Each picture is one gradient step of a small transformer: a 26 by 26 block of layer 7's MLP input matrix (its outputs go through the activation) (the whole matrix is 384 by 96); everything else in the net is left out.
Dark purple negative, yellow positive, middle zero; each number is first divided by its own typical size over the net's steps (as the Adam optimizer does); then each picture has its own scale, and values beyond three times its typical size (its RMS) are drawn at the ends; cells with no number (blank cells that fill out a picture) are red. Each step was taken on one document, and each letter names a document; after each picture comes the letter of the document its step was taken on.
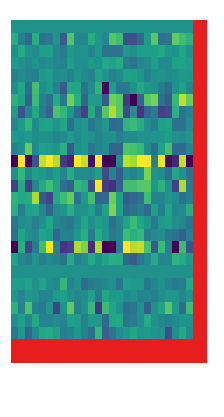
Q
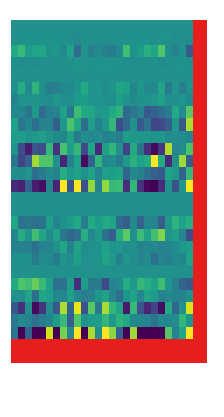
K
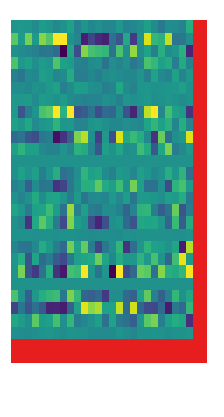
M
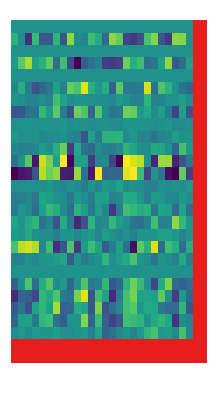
Q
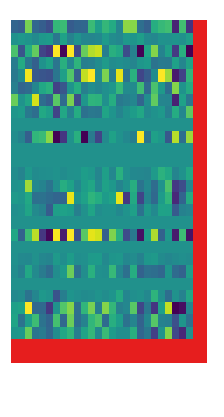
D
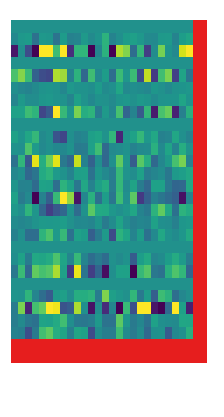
M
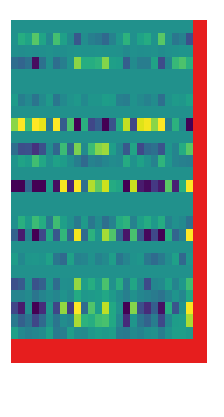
K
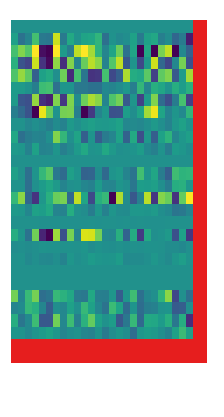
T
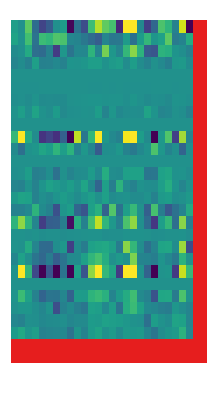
M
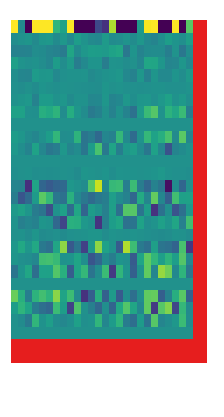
M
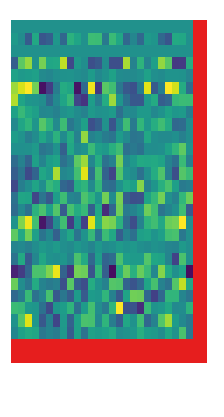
Q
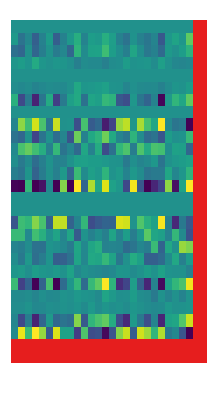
K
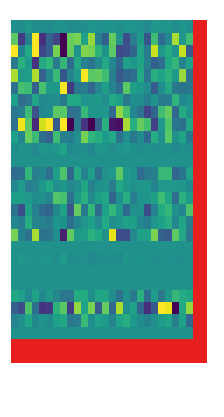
D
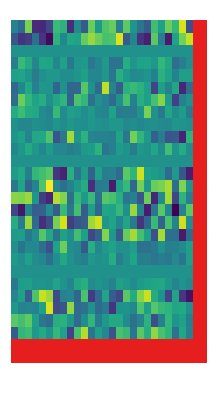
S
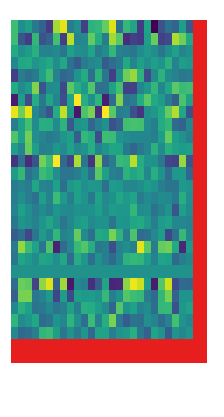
Q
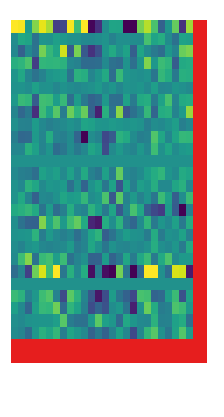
M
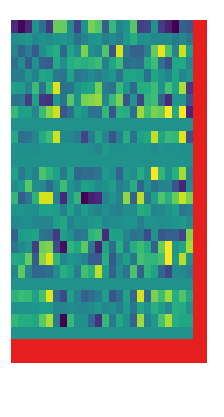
T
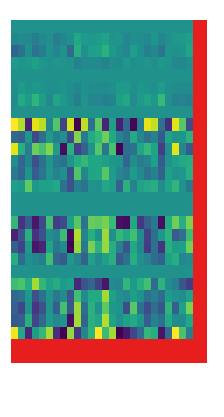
K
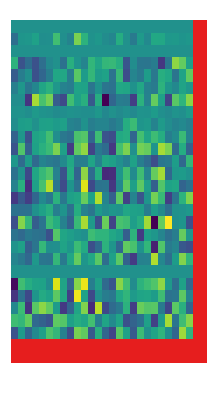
S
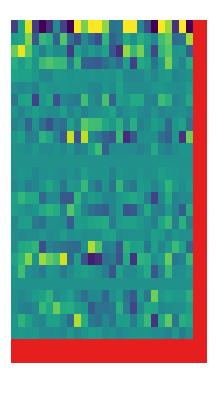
M
